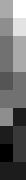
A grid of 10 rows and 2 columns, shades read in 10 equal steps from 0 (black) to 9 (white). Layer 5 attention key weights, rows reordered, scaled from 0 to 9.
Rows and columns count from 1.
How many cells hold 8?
1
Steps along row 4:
up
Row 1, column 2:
9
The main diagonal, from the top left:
6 8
